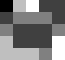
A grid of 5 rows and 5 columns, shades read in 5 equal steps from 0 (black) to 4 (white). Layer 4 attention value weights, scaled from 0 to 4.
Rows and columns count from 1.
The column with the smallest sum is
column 4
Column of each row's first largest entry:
3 2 1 5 5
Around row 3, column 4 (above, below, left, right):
2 1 1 2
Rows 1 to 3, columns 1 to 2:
0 3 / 1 2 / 2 1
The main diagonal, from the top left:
0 2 1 1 4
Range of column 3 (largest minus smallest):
3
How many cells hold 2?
6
